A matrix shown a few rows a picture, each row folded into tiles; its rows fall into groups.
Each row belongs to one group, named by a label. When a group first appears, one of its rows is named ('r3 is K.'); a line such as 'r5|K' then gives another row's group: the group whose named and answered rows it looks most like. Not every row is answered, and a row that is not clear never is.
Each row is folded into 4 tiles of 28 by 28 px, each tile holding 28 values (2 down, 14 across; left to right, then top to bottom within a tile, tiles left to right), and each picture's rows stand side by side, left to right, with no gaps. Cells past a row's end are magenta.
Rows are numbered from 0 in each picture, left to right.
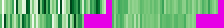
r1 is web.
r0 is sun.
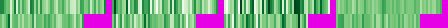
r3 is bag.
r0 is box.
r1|box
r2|sun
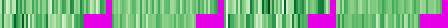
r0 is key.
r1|bag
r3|bag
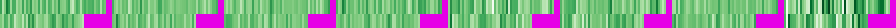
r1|bag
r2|bag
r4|box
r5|web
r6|bag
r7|sun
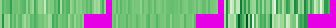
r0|box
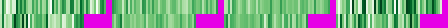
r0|key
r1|box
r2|bag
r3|sun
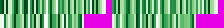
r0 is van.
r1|van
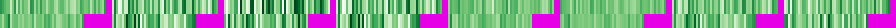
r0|box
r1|key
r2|sun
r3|key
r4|box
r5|box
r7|bag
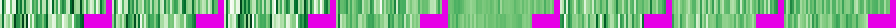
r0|key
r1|key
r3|box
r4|web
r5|bag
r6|bag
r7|web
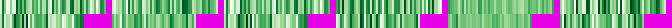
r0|key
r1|sun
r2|key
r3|van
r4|box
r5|sun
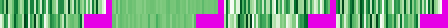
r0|van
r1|bag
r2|key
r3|van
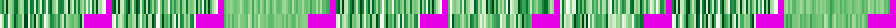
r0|van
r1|van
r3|van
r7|bag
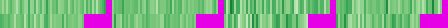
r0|bag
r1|box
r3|web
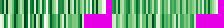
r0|van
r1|van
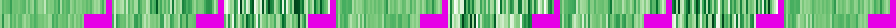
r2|sun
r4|key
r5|web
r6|van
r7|web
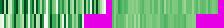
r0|van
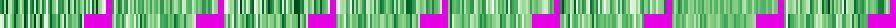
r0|van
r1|web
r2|sun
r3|sun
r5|box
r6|web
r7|sun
